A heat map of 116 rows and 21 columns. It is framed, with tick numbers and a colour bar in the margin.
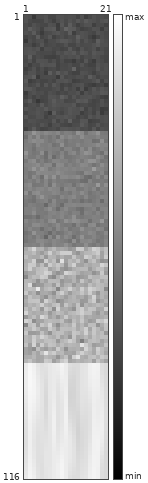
The table splits into 4 rows of 1 panel. Panel 1,1: low, fine-grained, faint in contrast. Panel 2,1: middling, fine-grained, faint in contrast. Panel 3,1: high, fine-grained. Panel 4,1: very high, streaked downward, faint in contrast.
